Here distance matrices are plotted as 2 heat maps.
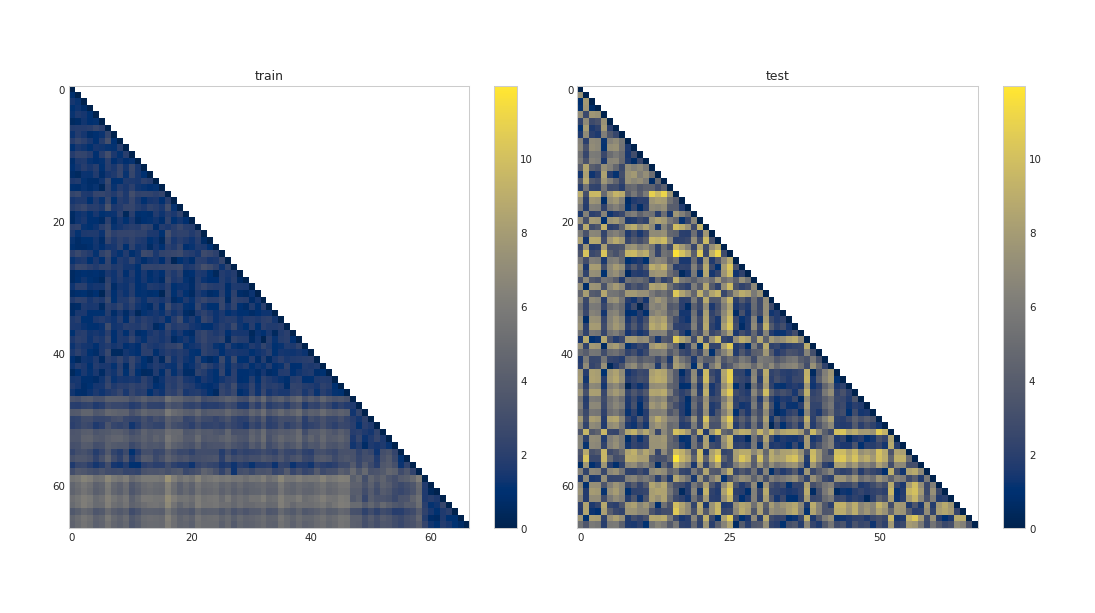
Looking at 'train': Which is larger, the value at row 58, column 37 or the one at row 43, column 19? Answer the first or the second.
the first
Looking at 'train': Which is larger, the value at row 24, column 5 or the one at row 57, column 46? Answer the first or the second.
the second
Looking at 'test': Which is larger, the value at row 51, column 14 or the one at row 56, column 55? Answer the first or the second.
the first
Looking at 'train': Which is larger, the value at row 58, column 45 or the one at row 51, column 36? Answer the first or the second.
the first
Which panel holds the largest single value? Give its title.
test
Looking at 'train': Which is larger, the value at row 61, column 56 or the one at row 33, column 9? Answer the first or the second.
the first
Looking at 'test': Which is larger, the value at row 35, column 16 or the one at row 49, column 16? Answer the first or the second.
the second
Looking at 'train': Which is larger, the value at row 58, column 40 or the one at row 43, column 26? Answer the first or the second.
the first
